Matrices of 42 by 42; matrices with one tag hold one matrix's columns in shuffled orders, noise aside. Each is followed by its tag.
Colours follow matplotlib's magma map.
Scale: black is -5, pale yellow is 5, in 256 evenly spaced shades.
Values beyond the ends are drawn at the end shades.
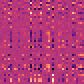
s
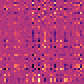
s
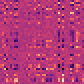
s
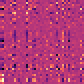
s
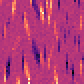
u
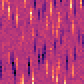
u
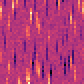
u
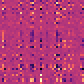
s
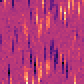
u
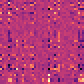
s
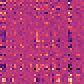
s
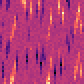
u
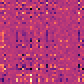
s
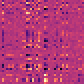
s
